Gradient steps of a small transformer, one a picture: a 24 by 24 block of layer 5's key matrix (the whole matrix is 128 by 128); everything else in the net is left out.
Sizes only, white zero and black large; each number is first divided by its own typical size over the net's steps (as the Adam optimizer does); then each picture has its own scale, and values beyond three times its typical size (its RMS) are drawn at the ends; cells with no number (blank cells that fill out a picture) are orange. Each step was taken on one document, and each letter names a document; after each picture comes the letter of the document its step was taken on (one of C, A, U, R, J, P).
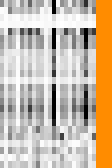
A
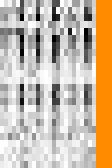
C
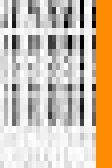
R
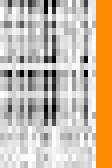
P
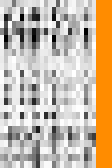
C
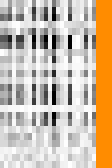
C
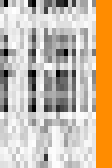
P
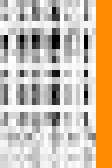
C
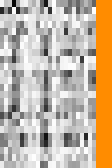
P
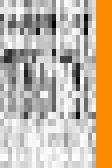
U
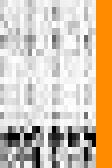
C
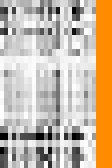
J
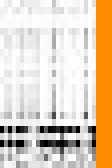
A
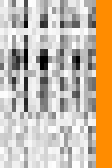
U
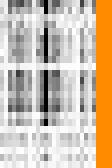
P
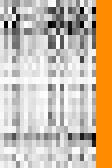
R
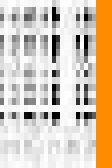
C
